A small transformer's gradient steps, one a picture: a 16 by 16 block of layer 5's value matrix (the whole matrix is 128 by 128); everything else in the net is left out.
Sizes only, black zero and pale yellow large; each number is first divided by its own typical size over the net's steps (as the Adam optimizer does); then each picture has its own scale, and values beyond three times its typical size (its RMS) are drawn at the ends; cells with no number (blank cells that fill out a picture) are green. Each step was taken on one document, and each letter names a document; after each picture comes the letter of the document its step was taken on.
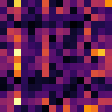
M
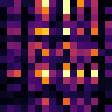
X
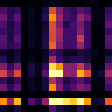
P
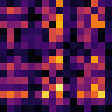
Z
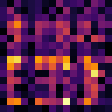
M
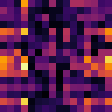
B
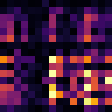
P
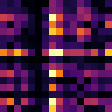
P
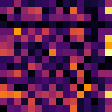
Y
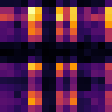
Y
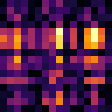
Z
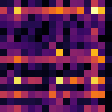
Z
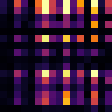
X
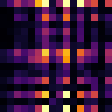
X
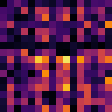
B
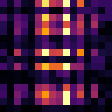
X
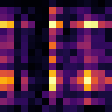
P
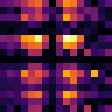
Y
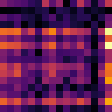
B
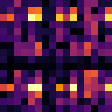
Y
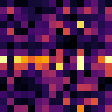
M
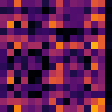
Z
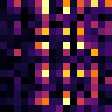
X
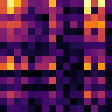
Z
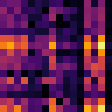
Z
